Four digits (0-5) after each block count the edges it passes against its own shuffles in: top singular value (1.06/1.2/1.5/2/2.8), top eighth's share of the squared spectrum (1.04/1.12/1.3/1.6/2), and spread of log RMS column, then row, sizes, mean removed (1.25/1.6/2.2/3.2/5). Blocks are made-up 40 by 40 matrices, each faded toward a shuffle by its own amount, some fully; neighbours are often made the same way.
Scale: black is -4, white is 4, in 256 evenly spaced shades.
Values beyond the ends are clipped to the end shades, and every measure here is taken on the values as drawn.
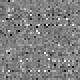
2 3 1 2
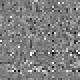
2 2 2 2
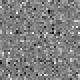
1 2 1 1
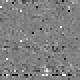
3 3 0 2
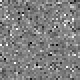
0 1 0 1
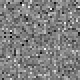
0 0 0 0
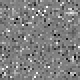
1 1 0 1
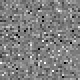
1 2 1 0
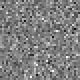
0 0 0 0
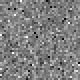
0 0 0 0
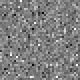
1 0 0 0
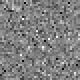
0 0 0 0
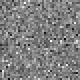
0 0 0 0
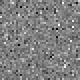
0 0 0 0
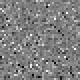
0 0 0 0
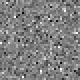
1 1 0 0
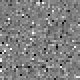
2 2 0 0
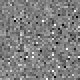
2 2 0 0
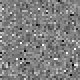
1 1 0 0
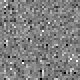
2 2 1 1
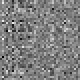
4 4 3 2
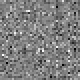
3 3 2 0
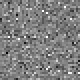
2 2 0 1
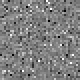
1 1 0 0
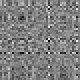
4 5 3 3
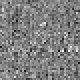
3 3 1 1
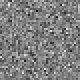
2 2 1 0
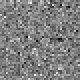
2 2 0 0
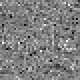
1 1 0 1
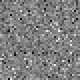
0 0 0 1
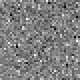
1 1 0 0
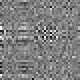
4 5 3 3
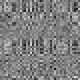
4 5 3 3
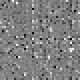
3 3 1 1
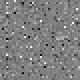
2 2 0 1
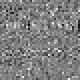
3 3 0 2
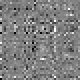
4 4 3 2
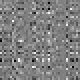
4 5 3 3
